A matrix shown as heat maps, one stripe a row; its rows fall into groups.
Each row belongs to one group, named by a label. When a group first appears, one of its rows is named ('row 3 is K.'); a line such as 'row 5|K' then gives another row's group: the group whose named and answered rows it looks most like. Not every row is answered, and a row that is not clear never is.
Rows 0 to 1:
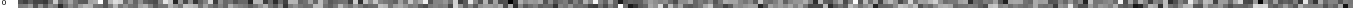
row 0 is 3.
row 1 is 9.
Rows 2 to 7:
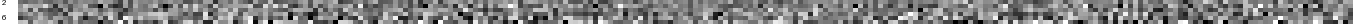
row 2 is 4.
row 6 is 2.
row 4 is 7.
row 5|2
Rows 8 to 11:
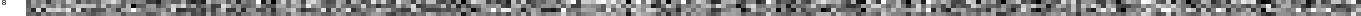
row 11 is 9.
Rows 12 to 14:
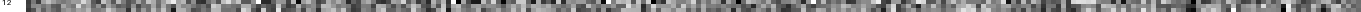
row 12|2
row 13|4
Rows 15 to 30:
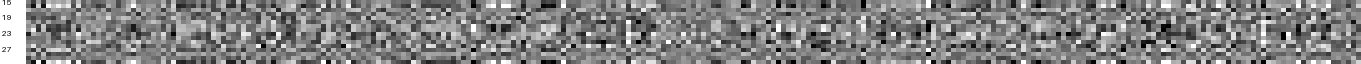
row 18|4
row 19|3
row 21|7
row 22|7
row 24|4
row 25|9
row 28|7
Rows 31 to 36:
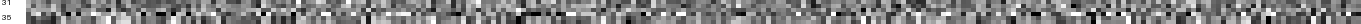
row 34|9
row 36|3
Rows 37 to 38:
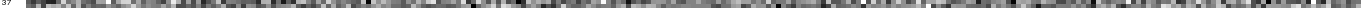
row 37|3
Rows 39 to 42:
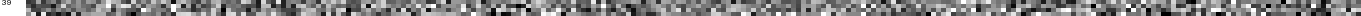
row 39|4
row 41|4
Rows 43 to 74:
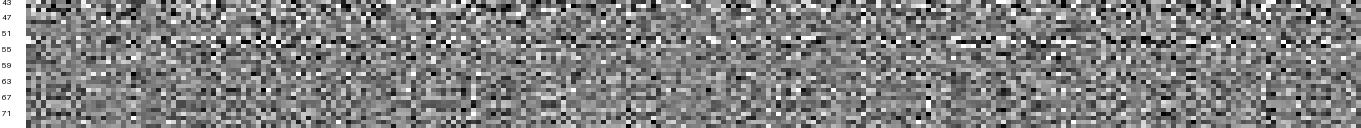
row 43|9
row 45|7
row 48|3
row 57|2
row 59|9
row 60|4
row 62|2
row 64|7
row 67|7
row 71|7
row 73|2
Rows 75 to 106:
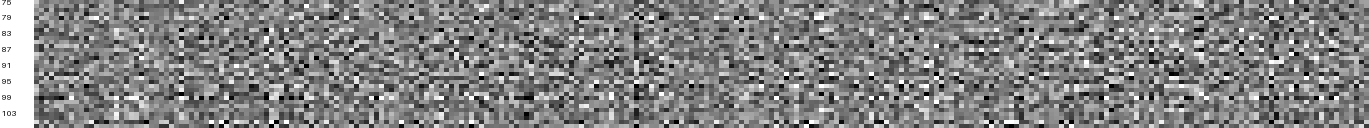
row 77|7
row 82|4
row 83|3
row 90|9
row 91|2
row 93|7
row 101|2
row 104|3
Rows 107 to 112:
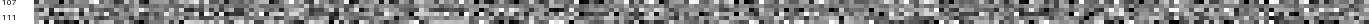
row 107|2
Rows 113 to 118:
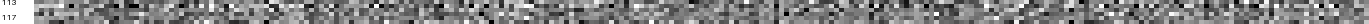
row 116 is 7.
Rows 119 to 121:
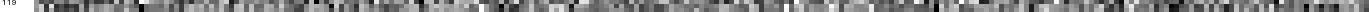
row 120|7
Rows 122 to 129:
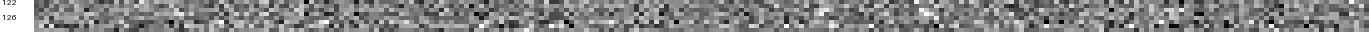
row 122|2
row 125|2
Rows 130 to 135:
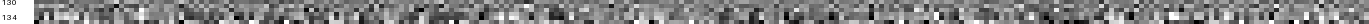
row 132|2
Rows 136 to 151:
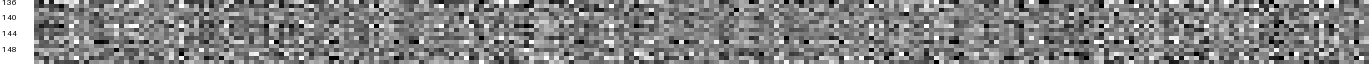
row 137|3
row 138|2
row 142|3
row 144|3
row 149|4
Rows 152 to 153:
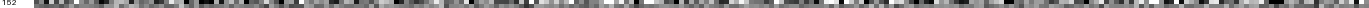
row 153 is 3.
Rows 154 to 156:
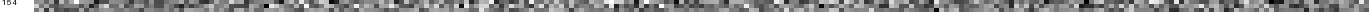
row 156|7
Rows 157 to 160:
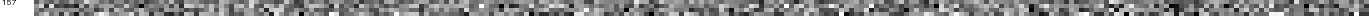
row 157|4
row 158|7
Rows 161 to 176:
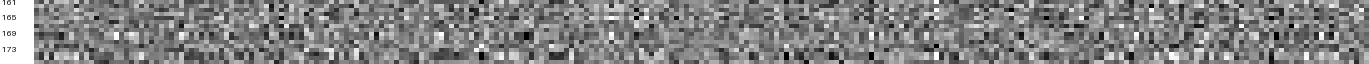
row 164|2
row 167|4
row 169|3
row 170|3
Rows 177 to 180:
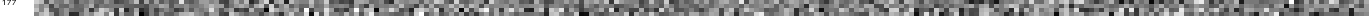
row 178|9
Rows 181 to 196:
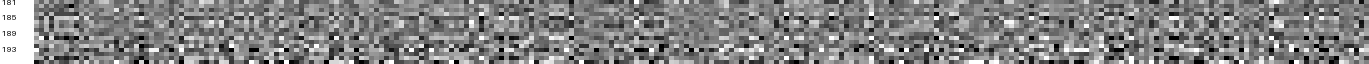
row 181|9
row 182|7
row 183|3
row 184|7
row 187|9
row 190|7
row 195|7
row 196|4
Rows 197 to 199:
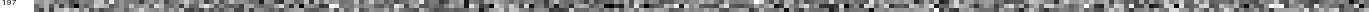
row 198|9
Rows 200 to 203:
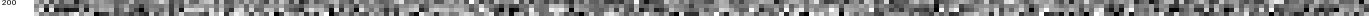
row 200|9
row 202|7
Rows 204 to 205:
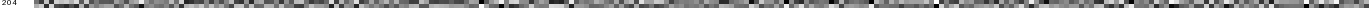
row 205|7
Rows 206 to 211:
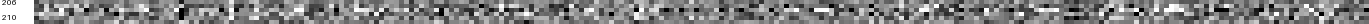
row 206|4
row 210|4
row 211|3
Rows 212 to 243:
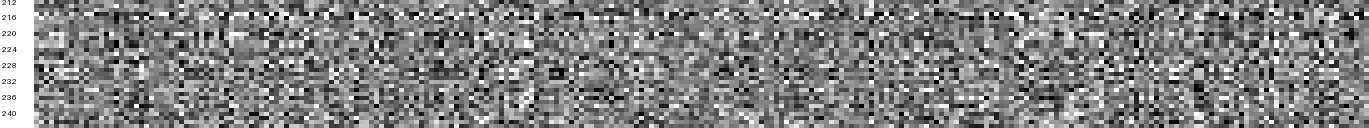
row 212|7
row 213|3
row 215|9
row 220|2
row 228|4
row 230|2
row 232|7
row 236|4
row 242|7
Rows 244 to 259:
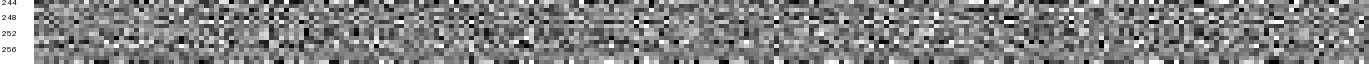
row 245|2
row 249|9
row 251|2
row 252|2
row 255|3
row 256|9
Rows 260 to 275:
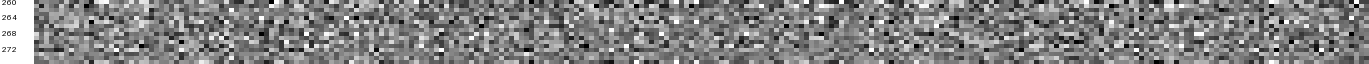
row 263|2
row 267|3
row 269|9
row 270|4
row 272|3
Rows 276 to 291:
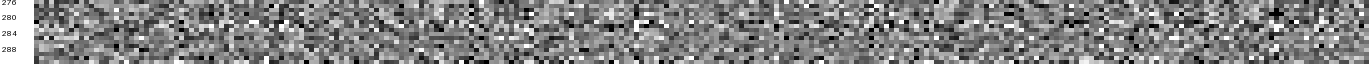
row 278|3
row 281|4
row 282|9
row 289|3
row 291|2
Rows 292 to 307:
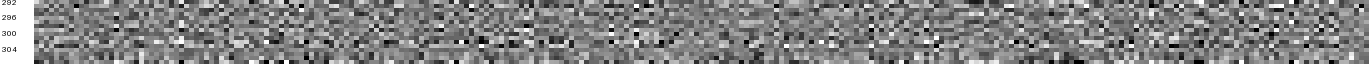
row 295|4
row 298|3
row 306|2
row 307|4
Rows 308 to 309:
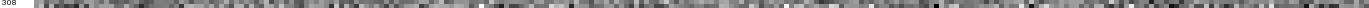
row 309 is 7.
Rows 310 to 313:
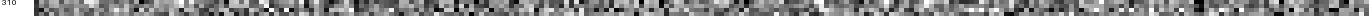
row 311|2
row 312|4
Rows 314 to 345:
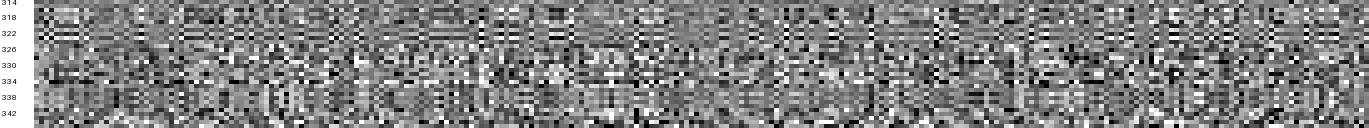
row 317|2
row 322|7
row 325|9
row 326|9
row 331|7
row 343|3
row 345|9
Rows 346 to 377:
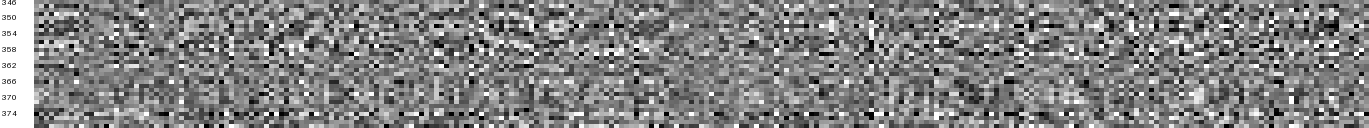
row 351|7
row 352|4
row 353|7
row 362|3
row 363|7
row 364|9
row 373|3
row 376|4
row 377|2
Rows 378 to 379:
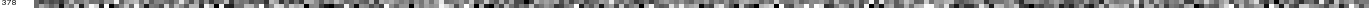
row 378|3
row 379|2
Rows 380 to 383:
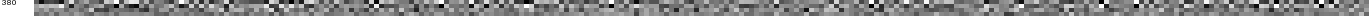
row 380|3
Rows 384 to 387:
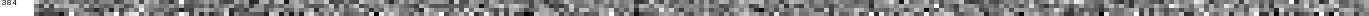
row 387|3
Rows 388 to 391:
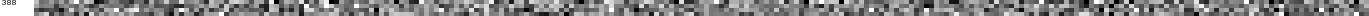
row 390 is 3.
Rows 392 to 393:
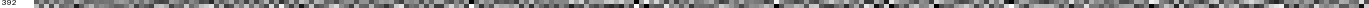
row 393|9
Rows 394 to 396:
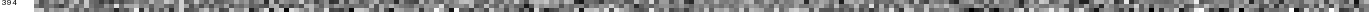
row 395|3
